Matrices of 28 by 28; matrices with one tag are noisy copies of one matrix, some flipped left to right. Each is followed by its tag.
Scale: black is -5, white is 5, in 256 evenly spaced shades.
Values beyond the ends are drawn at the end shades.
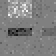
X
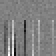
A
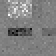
X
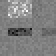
X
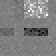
X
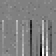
A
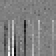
A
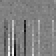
A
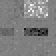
X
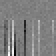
A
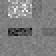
X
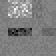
X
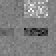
X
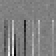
A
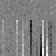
A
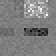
X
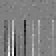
A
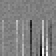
A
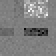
X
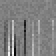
A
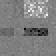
X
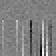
A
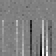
A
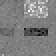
X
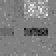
X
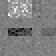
X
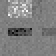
X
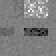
X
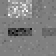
X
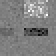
X
